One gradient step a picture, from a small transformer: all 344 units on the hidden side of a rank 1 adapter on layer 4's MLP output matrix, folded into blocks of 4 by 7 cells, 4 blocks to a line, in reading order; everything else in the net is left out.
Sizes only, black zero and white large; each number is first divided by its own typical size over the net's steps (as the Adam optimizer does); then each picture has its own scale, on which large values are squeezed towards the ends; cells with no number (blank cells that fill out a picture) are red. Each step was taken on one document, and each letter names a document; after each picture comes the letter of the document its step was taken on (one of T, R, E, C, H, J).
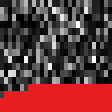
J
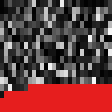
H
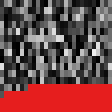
H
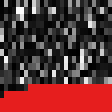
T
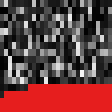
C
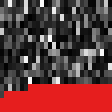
J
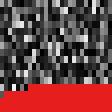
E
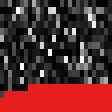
T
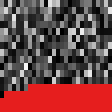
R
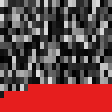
E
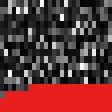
J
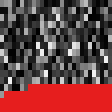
C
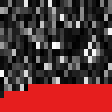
J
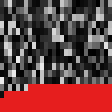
H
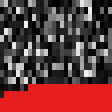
C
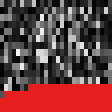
C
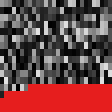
E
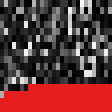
C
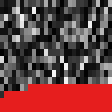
E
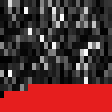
J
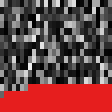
E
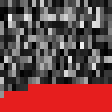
H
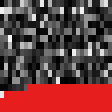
R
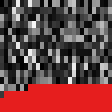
E
